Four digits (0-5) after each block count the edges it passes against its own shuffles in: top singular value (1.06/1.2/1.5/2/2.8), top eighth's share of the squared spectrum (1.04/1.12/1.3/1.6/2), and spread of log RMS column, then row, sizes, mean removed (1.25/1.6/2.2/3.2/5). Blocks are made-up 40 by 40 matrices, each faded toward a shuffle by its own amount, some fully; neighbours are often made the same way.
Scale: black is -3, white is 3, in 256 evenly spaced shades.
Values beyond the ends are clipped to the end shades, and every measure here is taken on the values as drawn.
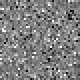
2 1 0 0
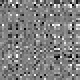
4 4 3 3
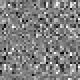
4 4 2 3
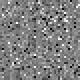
2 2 1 0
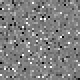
0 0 0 0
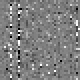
3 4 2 0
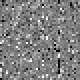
1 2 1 0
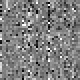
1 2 3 0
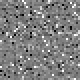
1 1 0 0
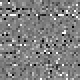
3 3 0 2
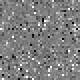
2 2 0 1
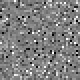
1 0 0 0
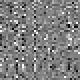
4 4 2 2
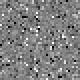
1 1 1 0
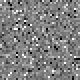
0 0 0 0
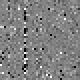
3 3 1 0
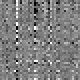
4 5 3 2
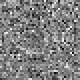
3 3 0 0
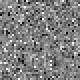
0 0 0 0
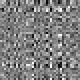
4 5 3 3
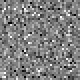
2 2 1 0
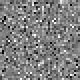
0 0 0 0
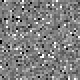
0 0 0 0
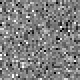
1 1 0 0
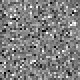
1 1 0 0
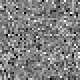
2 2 0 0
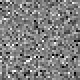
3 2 0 1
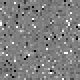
0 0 0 0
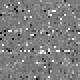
2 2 0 2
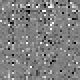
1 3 2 2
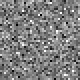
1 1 0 0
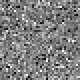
1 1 0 0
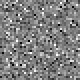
0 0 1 0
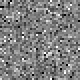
0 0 0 0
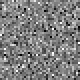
1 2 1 0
